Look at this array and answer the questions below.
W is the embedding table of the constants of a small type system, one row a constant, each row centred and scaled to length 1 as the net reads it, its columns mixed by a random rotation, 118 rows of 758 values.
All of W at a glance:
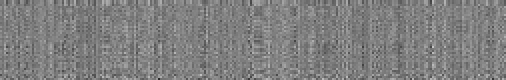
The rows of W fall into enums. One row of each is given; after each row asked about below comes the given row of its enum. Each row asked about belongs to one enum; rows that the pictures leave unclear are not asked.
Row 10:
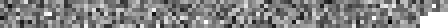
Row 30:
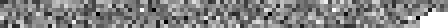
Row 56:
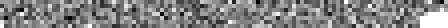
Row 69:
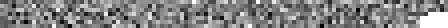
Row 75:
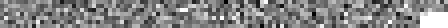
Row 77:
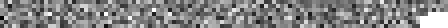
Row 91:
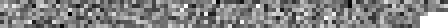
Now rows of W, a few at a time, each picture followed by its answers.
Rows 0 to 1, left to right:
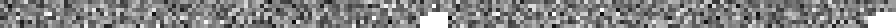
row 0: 10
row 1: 77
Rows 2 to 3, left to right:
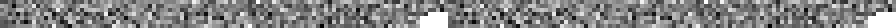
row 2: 69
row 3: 69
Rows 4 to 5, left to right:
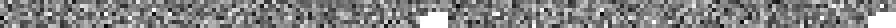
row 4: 77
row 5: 10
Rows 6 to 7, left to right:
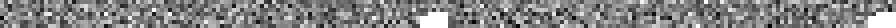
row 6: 77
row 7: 69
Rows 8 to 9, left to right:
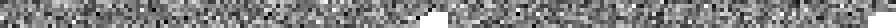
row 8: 30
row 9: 91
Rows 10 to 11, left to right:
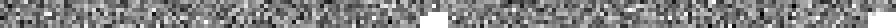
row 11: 75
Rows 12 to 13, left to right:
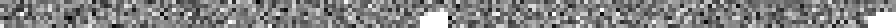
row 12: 56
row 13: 77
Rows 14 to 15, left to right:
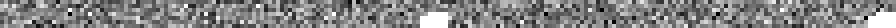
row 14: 91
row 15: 30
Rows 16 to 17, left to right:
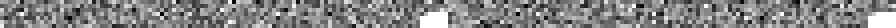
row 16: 56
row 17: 91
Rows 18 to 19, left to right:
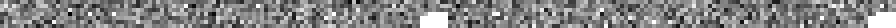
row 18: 91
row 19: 10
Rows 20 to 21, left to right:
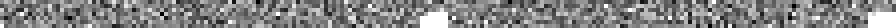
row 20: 56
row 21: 75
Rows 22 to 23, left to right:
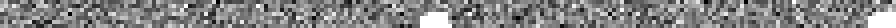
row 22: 91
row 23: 56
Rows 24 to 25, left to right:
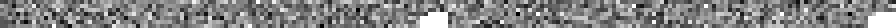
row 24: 69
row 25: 91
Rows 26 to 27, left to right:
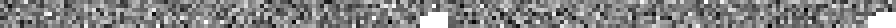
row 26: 10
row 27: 69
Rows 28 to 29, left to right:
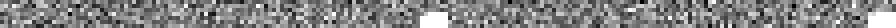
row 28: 91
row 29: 75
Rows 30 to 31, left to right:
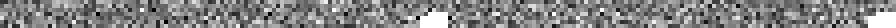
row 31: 77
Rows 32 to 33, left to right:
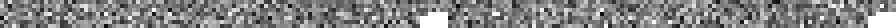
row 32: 77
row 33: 10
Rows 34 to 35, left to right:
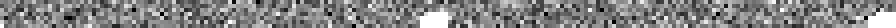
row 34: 56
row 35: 30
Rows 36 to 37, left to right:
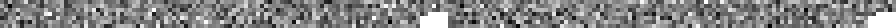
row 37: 69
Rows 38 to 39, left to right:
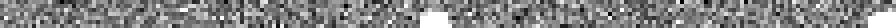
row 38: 75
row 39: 56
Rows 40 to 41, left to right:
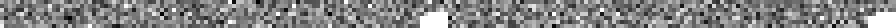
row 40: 56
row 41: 77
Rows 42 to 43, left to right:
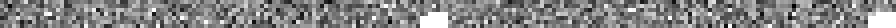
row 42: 10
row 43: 75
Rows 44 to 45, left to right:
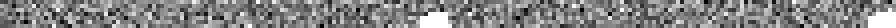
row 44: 69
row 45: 56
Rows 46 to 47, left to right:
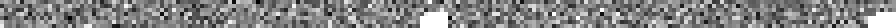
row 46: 56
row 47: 77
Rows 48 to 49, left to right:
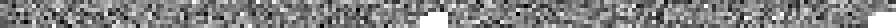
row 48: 69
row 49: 91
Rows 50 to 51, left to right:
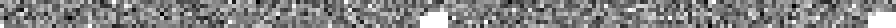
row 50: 56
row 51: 75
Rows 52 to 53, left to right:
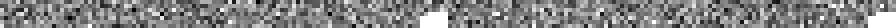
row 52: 56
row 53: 10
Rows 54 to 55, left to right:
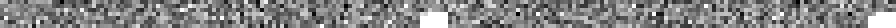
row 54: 75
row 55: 91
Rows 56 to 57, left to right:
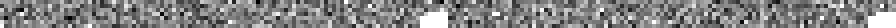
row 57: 10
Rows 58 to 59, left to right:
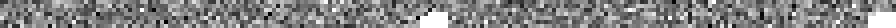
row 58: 30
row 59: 75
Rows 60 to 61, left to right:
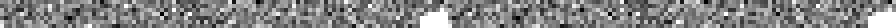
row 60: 56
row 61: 56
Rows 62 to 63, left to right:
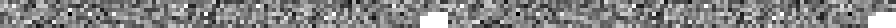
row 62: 91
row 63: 91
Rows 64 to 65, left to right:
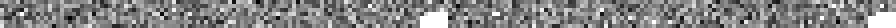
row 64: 56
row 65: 10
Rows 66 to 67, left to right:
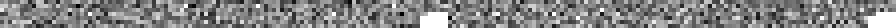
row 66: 91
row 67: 77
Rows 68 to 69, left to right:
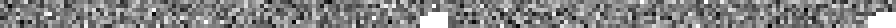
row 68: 10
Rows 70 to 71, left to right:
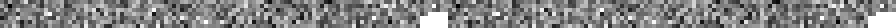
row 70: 10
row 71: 10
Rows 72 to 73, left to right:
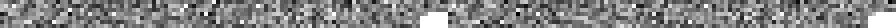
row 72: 91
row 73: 91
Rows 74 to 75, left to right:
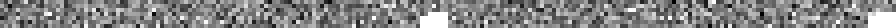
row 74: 10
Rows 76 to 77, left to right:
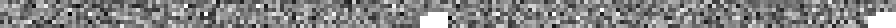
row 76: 91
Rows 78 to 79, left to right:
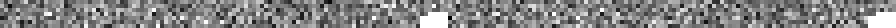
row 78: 10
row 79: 77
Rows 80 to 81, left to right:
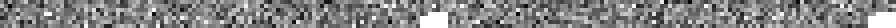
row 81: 91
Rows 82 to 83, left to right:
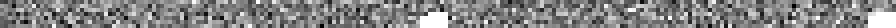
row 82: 69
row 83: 75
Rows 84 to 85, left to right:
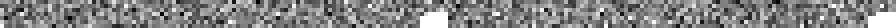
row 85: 10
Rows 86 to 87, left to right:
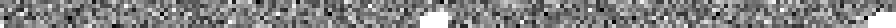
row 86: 56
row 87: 30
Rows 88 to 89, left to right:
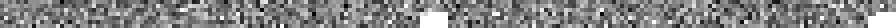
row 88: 75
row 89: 10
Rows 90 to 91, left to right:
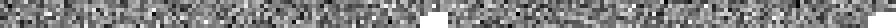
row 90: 10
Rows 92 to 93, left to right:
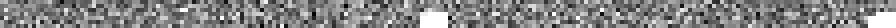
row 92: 75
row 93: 77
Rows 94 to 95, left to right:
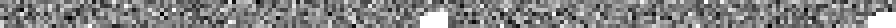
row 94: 56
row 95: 69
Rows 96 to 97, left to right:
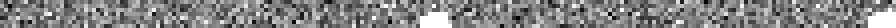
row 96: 10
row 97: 56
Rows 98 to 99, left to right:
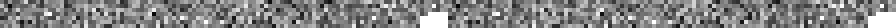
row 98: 10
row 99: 10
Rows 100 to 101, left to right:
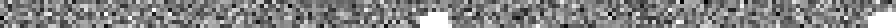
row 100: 77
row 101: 56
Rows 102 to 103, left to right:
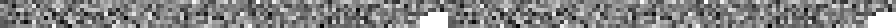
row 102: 69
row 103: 69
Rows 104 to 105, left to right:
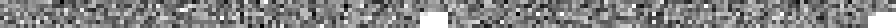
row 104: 75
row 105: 91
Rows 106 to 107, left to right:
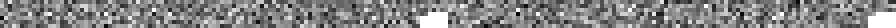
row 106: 77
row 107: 91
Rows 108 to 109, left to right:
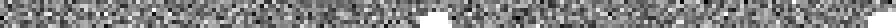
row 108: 77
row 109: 56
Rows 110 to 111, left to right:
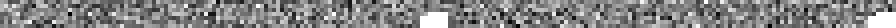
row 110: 91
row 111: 69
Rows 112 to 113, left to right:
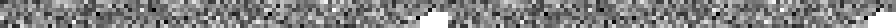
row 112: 30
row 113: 30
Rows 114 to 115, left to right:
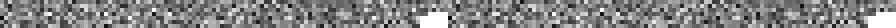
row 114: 77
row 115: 77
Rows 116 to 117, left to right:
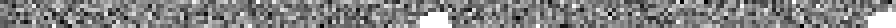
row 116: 69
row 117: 56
